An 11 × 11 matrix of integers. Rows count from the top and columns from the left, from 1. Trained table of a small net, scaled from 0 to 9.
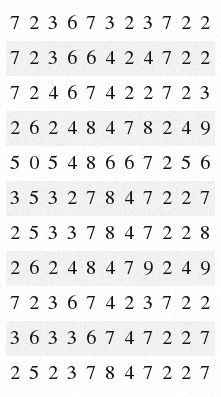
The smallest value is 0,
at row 5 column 2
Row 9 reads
7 2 3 6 7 4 2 3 7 2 2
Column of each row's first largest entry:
1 1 1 11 5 6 6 8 1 6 6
